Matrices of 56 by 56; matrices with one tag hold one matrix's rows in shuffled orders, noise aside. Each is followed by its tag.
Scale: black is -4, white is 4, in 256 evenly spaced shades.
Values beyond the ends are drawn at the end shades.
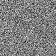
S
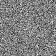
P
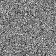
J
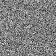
S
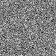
J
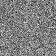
P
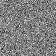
S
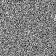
S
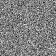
P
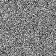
S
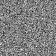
J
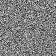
S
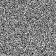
J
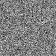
J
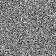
P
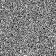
P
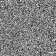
P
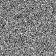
J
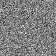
J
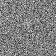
S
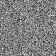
P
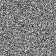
J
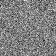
P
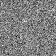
P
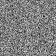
P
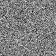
J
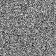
J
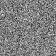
P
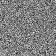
S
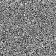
J
